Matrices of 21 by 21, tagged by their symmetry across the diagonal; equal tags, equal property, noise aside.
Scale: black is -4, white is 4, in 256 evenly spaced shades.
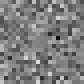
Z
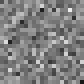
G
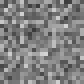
G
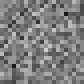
G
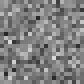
Z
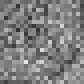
G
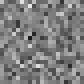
Z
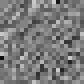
G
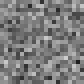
Z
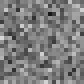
Z
